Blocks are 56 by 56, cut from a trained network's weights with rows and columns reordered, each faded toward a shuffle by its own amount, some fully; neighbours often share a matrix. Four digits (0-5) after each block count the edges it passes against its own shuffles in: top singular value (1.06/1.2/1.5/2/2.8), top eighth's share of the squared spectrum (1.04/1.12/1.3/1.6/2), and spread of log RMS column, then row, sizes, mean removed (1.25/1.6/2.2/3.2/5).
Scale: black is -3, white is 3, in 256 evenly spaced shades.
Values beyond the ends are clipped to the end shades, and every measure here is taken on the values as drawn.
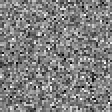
2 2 0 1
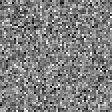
1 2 0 0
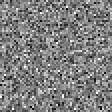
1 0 0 0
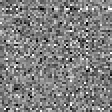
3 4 2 2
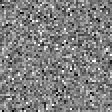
0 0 0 0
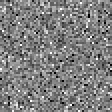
0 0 0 0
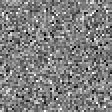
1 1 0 0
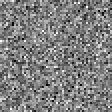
0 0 0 0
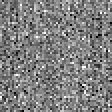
2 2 0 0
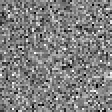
0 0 0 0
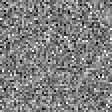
0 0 0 0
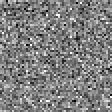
1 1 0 1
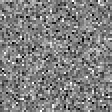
0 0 0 0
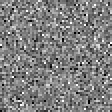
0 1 0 0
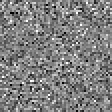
2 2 0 1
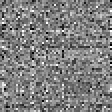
3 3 2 1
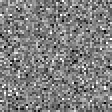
0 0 1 0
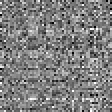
3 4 2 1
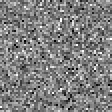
1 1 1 0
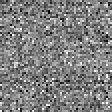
3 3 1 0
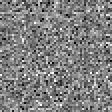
2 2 1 0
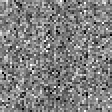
1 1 0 0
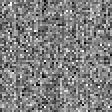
2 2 0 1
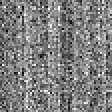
3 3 2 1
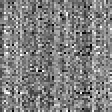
3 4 1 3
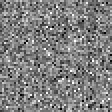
0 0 0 0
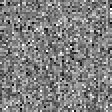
1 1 0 0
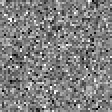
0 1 1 0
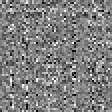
3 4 3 1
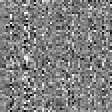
3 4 4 1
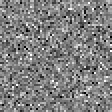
0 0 0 0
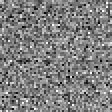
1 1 0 1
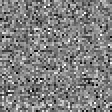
2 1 0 0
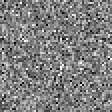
2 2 0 0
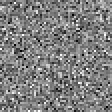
0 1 0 0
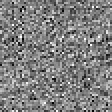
3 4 2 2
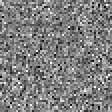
1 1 0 0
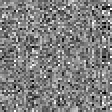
4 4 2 2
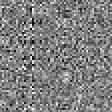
4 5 3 2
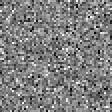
1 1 0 0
